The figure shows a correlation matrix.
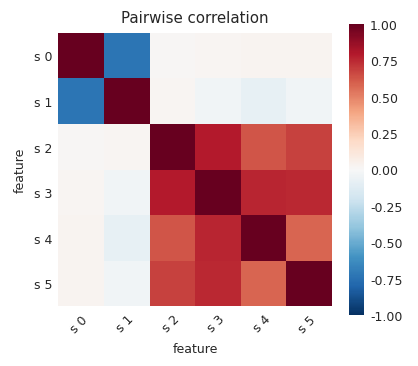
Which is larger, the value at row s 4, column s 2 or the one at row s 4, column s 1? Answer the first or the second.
the first
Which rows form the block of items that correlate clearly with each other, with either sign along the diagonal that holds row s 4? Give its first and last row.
s 2 to s 5
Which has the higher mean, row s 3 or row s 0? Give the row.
s 3
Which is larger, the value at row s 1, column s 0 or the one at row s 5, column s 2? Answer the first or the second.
the second
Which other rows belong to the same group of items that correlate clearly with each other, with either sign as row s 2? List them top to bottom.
s 3, s 4, s 5
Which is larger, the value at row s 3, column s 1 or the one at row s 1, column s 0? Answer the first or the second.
the first
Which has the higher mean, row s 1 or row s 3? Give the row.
s 3
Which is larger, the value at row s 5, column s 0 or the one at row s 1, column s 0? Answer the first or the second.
the first
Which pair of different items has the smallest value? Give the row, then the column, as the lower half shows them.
s 1, s 0
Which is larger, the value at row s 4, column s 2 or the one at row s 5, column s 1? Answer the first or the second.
the first
